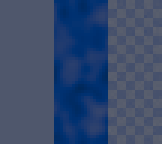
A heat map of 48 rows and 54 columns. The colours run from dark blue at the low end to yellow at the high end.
It is made of 1 by 3 panels. Panel 1,1: low, flat. Panel 1,2: very low, blotchy, faint in contrast. Panel 1,3: low, checkered, faint in contrast.
